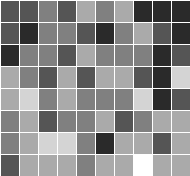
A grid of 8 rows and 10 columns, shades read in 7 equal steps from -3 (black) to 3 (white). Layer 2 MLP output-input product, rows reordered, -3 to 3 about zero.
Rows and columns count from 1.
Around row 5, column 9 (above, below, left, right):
-2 1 2 -1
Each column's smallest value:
-2 -2 -1 -1 -1 -2 -1 -2 -2 -2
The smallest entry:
-2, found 11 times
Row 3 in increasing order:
-2 -2 -1 -1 0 0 0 0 0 1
